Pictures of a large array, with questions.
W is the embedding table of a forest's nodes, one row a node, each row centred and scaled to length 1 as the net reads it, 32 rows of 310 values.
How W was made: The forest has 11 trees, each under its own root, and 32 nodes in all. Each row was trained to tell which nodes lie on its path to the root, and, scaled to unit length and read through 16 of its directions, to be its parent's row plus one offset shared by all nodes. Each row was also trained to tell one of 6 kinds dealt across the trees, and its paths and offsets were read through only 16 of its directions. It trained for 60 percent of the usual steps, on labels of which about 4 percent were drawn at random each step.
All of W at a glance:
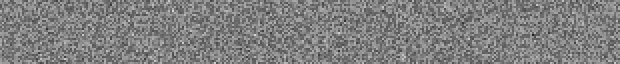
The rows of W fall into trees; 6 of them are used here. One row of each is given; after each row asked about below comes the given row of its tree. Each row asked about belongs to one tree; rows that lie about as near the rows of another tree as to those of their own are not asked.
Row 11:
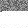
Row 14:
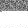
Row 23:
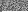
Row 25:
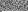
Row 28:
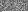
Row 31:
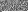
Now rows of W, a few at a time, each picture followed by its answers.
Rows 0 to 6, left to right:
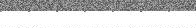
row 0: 28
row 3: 11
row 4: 11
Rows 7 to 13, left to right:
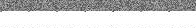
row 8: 25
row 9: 31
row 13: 31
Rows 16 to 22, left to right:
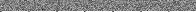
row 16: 31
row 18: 23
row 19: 25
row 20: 31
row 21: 25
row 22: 25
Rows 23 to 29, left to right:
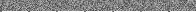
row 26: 28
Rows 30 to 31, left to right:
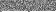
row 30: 14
